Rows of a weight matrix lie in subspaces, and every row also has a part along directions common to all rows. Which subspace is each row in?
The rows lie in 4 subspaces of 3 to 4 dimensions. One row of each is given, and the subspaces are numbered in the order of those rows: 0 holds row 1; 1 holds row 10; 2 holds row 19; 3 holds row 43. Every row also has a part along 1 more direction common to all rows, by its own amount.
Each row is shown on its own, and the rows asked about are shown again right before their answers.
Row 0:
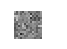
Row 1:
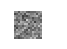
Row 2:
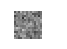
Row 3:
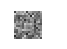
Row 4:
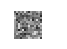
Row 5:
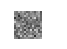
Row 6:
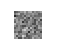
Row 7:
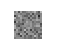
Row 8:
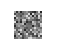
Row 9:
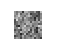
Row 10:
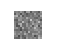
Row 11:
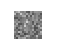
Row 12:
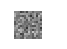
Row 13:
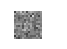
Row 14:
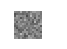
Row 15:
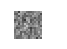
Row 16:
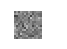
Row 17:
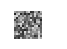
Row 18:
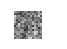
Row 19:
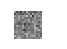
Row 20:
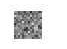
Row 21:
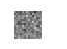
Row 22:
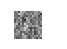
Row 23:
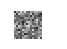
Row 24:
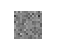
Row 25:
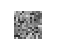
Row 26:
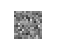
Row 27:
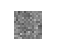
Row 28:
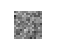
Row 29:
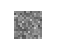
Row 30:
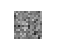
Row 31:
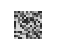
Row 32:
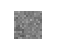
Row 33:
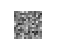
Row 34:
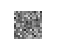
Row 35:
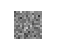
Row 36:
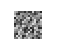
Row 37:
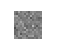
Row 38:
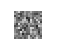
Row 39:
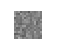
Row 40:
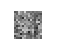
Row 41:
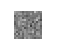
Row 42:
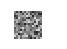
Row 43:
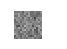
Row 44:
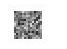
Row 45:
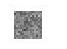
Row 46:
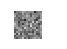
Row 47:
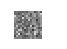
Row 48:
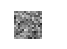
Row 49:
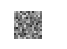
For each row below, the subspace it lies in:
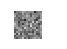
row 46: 2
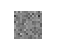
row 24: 3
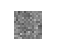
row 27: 3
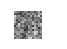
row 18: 0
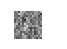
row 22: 0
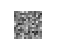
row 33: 2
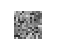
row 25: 3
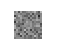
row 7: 3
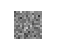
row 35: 2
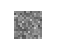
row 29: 1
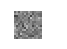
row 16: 3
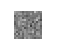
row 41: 2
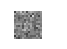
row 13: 2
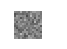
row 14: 2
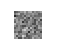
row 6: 1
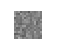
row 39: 1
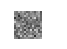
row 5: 3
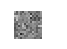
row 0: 3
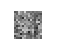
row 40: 3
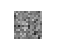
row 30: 0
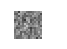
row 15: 0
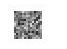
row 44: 2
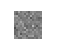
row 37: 3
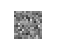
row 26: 0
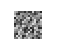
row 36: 1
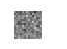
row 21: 2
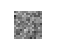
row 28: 0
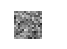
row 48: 0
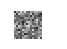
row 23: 0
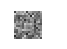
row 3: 2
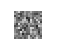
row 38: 0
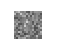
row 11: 1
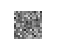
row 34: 3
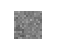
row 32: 1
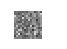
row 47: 2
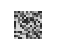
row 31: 1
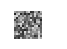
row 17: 1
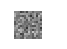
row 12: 2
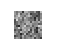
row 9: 3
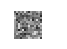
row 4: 0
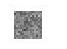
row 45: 1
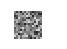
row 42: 2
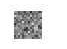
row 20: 1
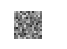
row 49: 1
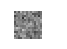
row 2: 1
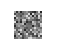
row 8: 3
